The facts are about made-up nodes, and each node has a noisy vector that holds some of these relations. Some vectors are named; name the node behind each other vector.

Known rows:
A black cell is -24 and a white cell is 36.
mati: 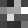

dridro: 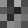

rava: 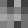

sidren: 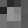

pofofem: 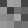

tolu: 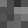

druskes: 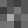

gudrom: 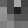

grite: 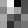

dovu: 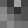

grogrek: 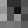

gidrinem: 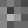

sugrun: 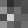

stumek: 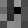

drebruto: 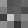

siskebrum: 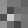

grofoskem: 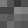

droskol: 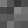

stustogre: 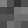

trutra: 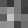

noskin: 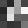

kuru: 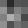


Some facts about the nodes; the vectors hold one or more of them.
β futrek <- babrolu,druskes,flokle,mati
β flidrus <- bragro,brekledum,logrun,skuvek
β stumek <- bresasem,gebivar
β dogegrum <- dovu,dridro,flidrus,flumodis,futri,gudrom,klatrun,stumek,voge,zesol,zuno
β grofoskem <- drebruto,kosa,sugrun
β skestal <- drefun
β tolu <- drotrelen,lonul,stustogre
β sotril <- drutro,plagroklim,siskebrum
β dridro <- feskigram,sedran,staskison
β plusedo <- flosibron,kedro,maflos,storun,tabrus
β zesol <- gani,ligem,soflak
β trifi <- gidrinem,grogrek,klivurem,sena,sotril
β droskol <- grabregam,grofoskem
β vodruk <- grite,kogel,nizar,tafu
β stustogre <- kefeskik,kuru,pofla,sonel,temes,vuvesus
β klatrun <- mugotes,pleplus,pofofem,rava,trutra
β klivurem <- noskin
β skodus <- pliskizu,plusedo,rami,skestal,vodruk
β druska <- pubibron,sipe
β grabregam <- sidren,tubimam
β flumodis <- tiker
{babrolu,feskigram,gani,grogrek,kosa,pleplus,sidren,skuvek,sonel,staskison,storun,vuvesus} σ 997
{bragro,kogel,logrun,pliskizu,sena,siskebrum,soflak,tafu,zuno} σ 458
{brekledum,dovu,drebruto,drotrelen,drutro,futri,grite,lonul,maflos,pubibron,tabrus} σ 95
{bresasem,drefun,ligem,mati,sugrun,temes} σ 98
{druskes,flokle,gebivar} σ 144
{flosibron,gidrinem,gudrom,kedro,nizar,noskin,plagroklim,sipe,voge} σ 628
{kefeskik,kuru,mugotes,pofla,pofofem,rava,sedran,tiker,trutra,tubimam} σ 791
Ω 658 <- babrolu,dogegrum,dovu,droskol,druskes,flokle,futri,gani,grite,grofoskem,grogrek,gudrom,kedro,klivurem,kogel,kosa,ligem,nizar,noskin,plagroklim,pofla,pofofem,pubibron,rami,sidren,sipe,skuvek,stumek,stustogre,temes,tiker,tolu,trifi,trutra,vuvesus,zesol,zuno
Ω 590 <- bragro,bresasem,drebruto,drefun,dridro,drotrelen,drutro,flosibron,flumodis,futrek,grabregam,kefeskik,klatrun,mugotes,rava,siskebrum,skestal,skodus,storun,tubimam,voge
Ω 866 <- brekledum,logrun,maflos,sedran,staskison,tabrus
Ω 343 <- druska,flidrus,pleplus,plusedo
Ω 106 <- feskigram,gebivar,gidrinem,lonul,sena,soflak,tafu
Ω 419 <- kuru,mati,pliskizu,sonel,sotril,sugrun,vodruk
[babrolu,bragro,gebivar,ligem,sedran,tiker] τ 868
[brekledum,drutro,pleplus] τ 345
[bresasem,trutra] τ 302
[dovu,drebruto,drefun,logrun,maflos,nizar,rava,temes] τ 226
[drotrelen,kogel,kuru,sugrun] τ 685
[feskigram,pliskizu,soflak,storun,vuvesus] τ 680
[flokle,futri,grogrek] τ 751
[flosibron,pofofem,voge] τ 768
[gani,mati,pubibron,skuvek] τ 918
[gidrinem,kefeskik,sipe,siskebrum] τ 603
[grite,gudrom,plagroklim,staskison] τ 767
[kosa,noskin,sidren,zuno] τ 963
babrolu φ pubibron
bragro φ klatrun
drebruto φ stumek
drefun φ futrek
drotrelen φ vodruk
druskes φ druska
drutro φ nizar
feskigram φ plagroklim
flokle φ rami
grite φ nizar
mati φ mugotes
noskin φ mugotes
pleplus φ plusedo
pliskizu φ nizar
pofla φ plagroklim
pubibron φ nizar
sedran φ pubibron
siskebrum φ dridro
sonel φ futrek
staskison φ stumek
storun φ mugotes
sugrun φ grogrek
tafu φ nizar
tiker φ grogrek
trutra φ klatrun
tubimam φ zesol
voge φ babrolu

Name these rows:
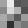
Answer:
drutro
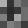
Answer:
futrek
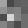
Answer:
drotrelen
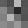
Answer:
brekledum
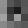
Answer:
plagroklim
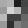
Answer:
babrolu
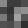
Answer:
vodruk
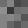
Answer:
vuvesus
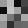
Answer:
tafu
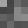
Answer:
grabregam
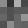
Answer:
flumodis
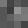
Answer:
sotril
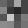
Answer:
feskigram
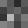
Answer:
pofla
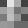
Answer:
pleplus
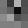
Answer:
logrun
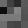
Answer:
kedro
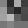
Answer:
gebivar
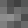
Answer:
temes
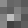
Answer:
maflos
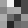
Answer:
pliskizu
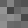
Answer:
sipe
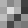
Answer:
sedran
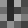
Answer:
klatrun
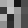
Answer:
nizar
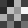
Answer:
mugotes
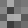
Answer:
flosibron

